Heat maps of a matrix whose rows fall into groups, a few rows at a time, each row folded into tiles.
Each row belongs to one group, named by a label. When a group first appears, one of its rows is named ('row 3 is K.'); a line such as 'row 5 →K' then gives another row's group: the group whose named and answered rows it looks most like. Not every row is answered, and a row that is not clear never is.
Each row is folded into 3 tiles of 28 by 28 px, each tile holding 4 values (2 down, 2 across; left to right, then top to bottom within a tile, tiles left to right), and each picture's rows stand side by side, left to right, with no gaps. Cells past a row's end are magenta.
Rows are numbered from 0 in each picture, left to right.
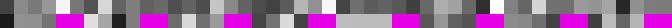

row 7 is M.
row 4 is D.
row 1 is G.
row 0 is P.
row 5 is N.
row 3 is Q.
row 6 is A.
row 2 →M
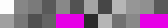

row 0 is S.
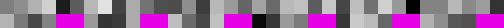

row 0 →G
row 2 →G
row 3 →Q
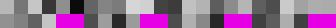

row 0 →S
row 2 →N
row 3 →Q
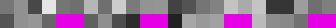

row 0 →M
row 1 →A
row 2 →P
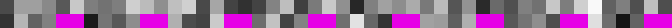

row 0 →N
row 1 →P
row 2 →G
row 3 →N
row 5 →G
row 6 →Q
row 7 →S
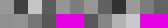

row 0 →A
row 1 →M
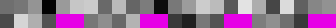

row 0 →N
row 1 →S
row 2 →Q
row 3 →A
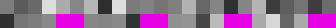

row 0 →P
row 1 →A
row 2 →G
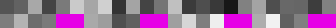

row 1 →G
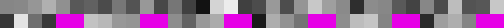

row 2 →M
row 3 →P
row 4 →D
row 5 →N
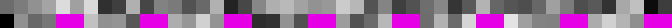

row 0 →P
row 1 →D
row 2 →D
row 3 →Q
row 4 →G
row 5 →M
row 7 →D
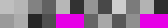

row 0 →S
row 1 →S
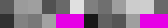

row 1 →P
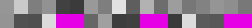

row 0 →G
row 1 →A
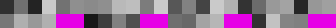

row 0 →M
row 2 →M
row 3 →N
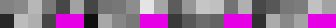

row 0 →N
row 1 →P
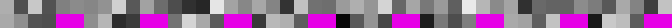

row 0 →A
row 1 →A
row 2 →M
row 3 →M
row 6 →D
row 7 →N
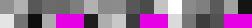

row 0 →G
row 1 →N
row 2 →S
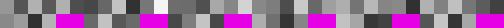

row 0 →S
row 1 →N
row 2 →Q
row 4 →S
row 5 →S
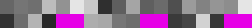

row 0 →Q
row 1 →D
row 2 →Q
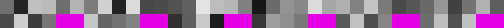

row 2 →Q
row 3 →P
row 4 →S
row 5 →M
